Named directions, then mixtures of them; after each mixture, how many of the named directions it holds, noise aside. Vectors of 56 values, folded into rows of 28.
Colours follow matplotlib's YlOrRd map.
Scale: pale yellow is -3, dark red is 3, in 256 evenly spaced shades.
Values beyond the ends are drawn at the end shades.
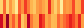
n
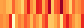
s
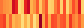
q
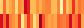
two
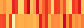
two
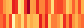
two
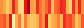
two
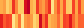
three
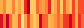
three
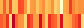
two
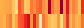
two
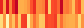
one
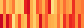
three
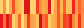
three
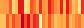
one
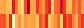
two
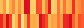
three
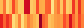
three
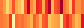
one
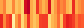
three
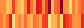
one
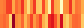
one
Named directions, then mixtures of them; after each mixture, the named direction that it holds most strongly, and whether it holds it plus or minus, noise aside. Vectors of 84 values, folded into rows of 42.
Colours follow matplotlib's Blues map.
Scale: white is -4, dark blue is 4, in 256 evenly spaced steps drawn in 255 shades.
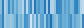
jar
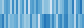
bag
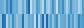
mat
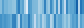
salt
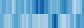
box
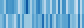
salt, minus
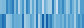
mat, plus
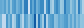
mat, minus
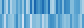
jar, plus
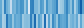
mat, minus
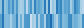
jar, plus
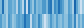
bag, minus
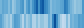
box, plus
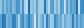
salt, plus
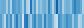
mat, minus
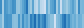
box, minus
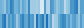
box, minus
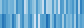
salt, plus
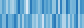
salt, plus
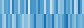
bag, plus
